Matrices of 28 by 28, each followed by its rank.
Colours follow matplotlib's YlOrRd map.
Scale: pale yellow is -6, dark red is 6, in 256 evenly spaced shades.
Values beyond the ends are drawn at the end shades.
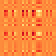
one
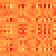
two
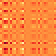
one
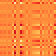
one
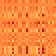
two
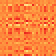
two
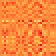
two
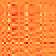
two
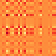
one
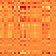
two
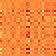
two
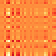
one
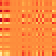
one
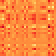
two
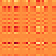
one
